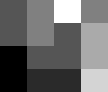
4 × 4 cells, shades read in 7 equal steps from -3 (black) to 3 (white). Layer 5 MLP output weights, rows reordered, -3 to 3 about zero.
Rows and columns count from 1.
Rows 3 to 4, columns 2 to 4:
-1 -1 1 / -2 -2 2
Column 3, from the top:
3 -1 -1 -2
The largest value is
3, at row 1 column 3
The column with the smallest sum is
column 1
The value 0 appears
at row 1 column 2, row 1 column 4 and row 2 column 2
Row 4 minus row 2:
-2 -2 -1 1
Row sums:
2 -1 -4 -5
